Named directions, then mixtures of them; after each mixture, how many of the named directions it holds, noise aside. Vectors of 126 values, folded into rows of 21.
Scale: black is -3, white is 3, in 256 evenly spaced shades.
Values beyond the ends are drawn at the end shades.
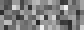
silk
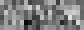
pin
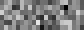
one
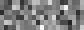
one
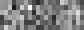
two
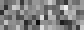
two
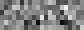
two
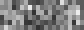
two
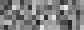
one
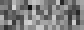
two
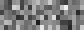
one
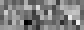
one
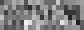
one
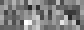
one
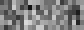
two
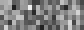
two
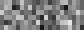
one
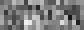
one
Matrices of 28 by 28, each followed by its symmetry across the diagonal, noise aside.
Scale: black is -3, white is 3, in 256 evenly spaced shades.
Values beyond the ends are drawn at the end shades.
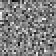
antisymmetric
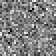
symmetric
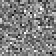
neither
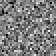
symmetric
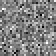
neither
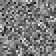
symmetric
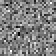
neither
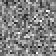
neither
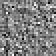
antisymmetric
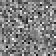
antisymmetric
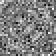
symmetric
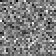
neither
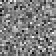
antisymmetric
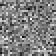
neither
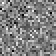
symmetric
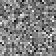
antisymmetric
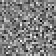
antisymmetric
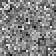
symmetric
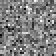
antisymmetric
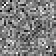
symmetric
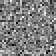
antisymmetric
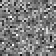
neither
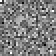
symmetric
